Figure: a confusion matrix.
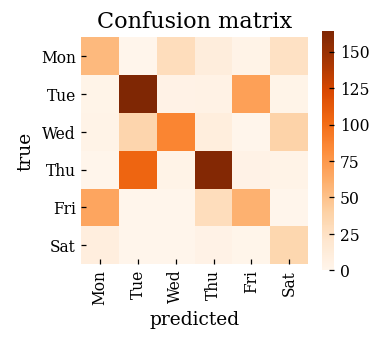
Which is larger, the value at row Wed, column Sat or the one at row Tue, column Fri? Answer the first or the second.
the second
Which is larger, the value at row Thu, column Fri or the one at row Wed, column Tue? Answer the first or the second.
the second
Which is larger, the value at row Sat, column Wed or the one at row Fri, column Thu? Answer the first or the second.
the second
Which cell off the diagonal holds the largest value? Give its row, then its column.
Thu, Tue
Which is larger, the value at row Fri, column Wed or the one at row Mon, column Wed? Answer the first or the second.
the second
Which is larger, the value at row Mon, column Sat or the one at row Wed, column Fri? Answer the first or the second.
the first
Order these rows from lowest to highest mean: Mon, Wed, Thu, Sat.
Sat, Mon, Wed, Thu
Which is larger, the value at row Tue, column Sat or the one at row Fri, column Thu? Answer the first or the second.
the second
